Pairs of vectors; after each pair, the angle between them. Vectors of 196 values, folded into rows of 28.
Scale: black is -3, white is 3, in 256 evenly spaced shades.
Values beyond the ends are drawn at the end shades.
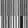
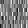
orthogonal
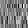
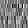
nearly parallel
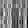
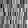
partly opposed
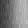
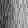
nearly parallel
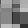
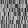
orthogonal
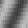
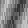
nearly parallel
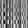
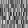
partly opposed
